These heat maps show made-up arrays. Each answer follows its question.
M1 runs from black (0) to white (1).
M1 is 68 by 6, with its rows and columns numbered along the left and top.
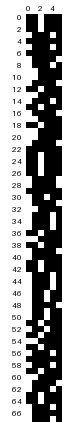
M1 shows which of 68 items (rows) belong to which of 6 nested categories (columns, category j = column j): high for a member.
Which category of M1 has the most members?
0
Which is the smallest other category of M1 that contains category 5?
0
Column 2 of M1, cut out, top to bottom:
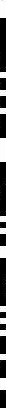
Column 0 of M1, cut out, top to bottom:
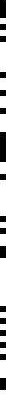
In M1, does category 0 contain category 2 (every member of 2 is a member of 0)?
no
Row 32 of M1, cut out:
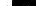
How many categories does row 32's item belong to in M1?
2
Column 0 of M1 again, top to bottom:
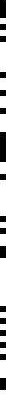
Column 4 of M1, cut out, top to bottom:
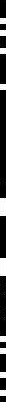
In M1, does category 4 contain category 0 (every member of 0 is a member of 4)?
no
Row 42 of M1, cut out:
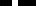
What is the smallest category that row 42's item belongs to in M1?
2
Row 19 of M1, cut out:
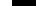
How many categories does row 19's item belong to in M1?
2
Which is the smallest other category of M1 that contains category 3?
0
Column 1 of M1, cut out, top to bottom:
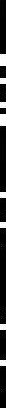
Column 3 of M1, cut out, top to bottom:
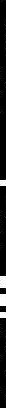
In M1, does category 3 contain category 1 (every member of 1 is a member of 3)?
no
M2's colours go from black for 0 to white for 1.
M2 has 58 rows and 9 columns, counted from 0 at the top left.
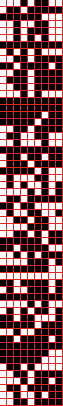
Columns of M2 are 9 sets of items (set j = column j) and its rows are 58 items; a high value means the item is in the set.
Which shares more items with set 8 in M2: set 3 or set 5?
set 3
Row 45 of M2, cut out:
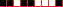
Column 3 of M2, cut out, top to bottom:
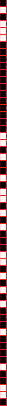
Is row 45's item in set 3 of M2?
no
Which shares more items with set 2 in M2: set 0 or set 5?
set 0
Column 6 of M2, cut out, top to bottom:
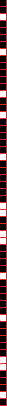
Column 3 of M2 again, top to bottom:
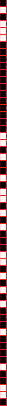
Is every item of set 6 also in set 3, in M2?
no
